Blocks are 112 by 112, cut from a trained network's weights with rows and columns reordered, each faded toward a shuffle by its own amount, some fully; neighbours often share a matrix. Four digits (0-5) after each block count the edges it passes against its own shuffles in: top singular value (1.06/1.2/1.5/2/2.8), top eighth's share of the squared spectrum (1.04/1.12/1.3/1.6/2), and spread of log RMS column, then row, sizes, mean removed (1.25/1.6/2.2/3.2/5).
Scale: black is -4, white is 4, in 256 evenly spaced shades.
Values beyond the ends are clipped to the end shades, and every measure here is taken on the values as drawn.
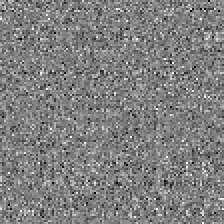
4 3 1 3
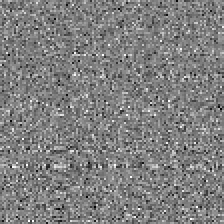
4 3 0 2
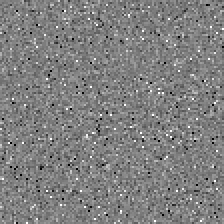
2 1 0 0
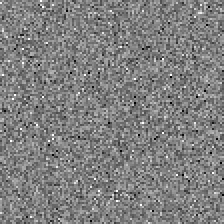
0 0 0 0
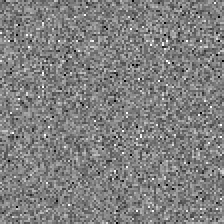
2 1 0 1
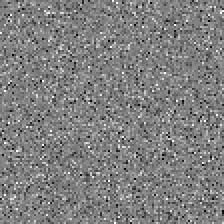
2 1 0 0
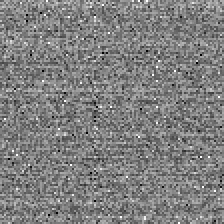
3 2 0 0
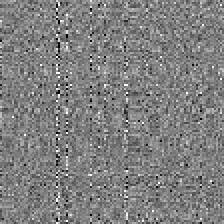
4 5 3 2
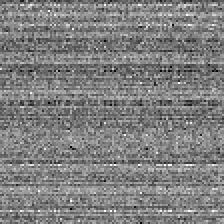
5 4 2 3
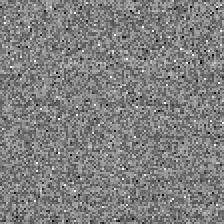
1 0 0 0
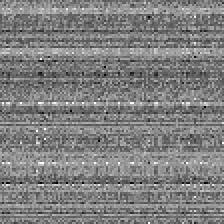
5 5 2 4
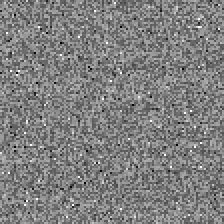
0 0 0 0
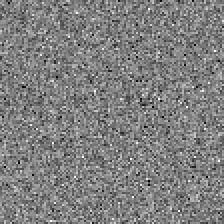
1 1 0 0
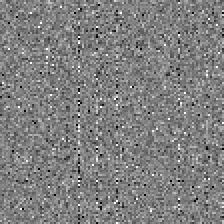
3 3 2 0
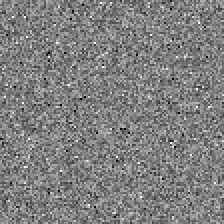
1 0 0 0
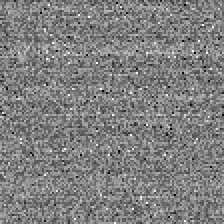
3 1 0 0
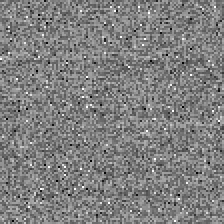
1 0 0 0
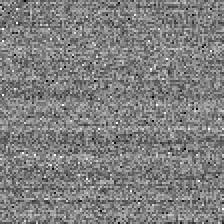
3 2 0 1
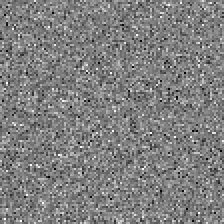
2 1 0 1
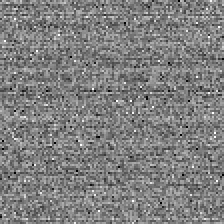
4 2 0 1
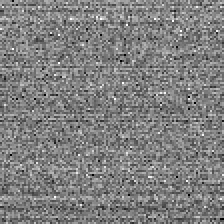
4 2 0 1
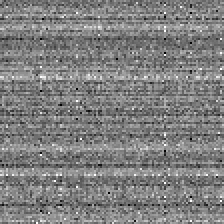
5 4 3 3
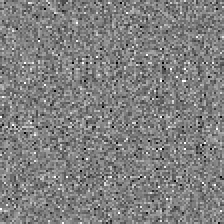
3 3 0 2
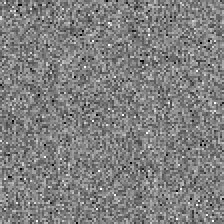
0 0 0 0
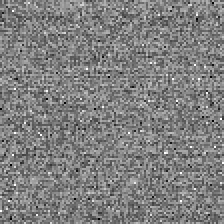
3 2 0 0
